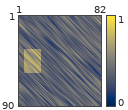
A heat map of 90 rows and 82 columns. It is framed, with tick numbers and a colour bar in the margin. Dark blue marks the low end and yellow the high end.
The middle left is the ninth with the highest average. No overall slope runs across the table. An odd patch, higher than its surroundings, sits in the middle left. Streaks slant down to the right.
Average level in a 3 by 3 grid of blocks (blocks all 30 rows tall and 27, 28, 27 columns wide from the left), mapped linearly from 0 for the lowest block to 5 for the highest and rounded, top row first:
0 0 1 | 5 0 0 | 0 0 1
